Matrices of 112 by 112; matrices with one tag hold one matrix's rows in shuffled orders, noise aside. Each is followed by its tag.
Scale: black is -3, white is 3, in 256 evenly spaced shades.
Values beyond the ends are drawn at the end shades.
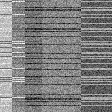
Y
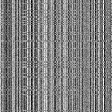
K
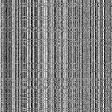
K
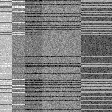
Y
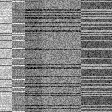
Y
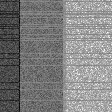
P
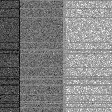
P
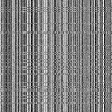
K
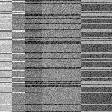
Y
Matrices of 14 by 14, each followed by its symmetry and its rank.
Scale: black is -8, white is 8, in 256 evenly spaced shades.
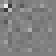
symmetric, rank two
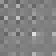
symmetric, rank two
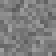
neither, full rank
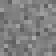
antisymmetric, full rank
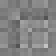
symmetric, rank two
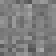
neither, rank three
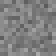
neither, full rank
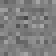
neither, rank three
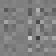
neither, rank two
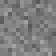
neither, full rank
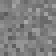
antisymmetric, full rank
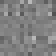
neither, rank three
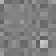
symmetric, rank two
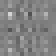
neither, rank two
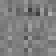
neither, rank two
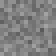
neither, full rank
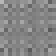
symmetric, rank two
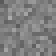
neither, full rank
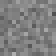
antisymmetric, full rank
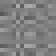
neither, rank two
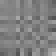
symmetric, rank two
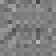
neither, rank three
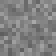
neither, full rank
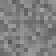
antisymmetric, full rank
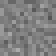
antisymmetric, full rank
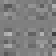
neither, rank two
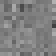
neither, rank three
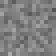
antisymmetric, full rank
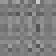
neither, rank two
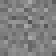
neither, rank three
